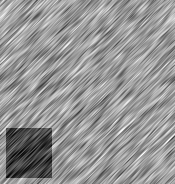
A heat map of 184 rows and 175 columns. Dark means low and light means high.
Ninth with the lowest average: bottom left. Average level on the scale: 60%. Grain: diagonal, up to the right. Mirror symmetry: none. Odd patch: lower, in the bottom left.
